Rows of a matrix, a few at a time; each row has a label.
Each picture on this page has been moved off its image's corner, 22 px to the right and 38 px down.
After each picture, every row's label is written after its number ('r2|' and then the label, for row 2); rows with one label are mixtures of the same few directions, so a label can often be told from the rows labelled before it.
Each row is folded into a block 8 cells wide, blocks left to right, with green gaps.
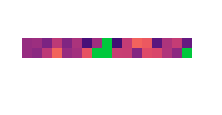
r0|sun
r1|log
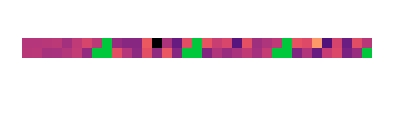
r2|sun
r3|sun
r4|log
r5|log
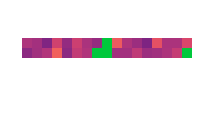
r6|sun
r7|log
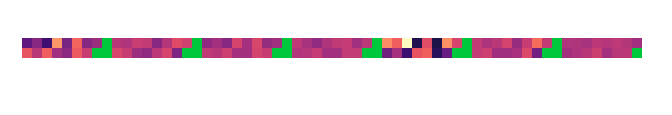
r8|log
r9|sun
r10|log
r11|log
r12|log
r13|sun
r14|sun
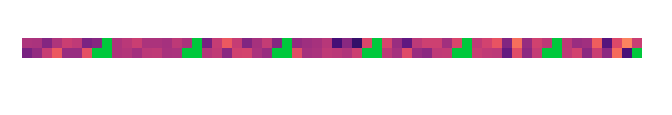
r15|sun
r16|log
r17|log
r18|sun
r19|log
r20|sun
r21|sun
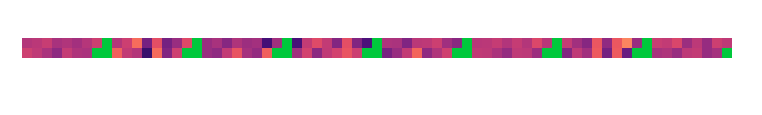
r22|sun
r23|sun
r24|sun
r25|log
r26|sun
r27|sun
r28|sun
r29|log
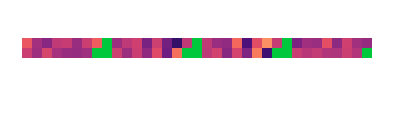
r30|log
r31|sun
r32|sun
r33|log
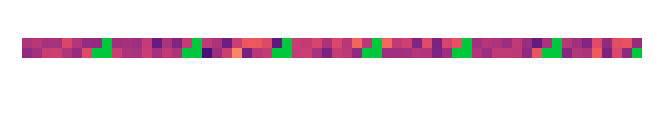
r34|sun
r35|sun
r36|sun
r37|sun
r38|log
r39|sun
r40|sun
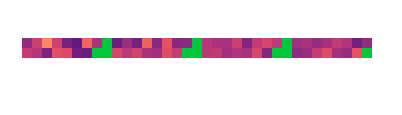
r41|log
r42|log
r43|sun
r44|sun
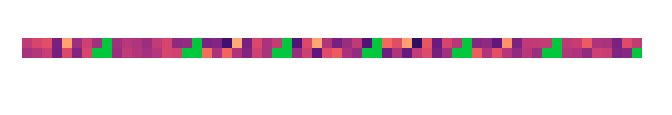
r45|sun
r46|log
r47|log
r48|log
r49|log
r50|log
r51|log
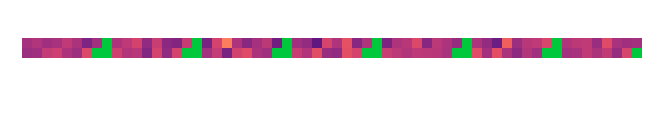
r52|sun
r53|sun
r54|log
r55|log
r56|log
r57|log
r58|sun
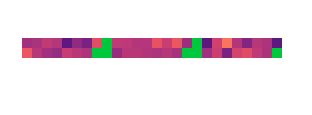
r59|sun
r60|sun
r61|log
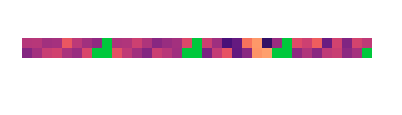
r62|sun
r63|sun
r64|log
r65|log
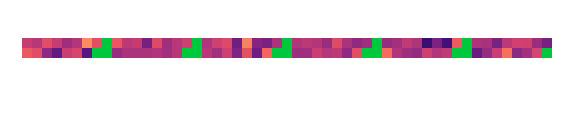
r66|sun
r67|log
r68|sun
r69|sun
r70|sun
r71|sun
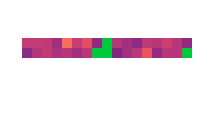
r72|sun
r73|sun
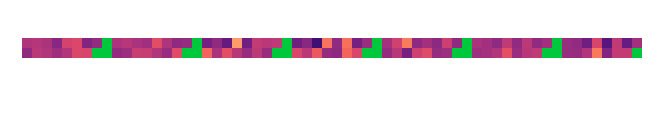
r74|log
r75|sun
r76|log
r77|log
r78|log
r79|sun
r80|sun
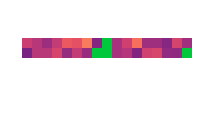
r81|sun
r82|log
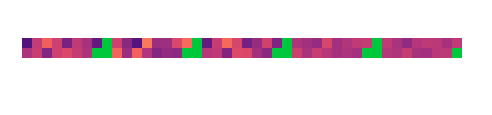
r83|log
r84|log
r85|log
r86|log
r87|log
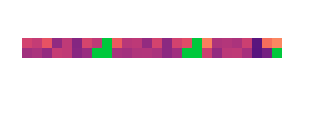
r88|log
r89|log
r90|log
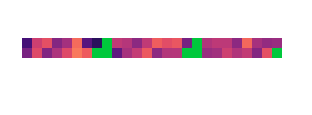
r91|log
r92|sun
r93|sun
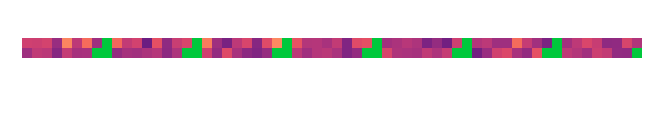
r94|sun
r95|log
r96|log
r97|log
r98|sun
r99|sun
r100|log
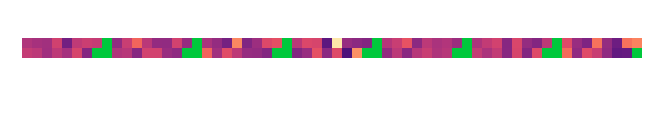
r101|sun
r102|log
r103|log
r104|sun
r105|log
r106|sun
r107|log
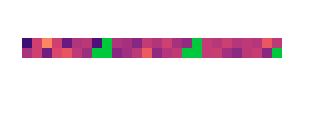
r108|log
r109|sun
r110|sun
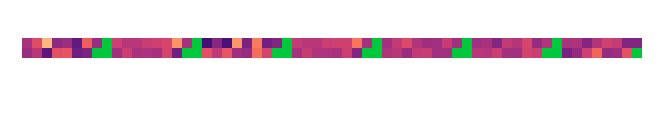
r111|log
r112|sun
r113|log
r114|sun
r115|log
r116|log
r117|sun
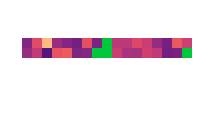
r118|log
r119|log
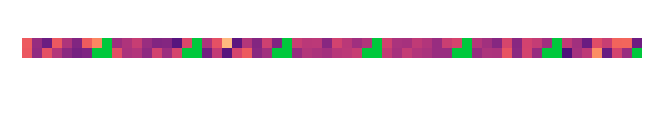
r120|log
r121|sun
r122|log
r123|log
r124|log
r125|sun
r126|sun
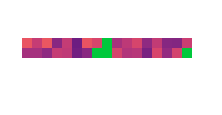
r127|log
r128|sun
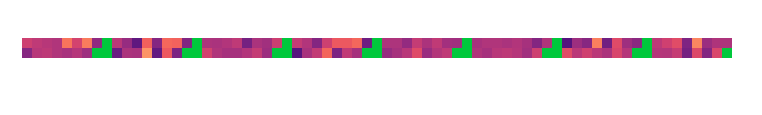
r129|sun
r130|sun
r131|sun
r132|sun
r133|sun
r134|sun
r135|log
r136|sun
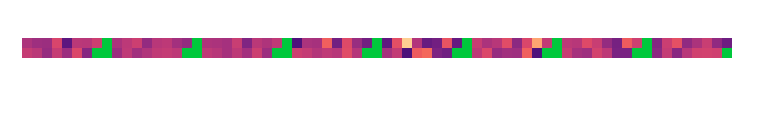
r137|sun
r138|log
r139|sun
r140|log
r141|log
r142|sun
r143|log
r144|log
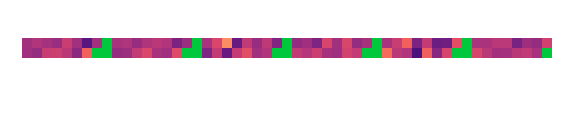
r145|sun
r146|sun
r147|log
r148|log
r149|sun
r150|sun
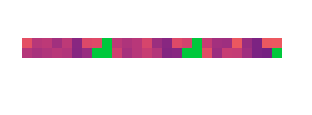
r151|log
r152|log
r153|log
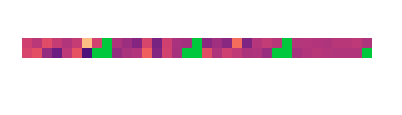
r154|sun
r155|sun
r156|log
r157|sun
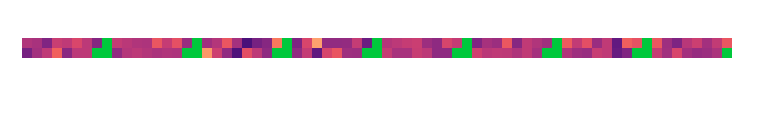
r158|sun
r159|sun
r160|sun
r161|log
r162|log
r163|log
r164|log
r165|log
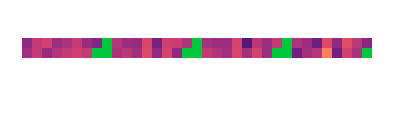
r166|log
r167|sun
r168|sun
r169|sun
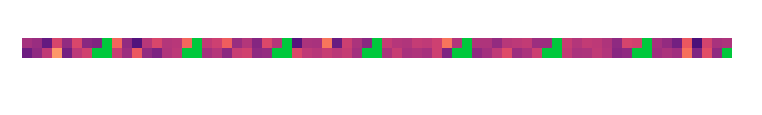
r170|sun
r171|log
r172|log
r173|log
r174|sun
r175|sun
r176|log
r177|sun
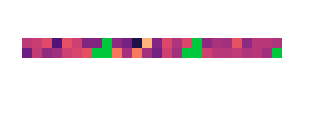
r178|log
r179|log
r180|log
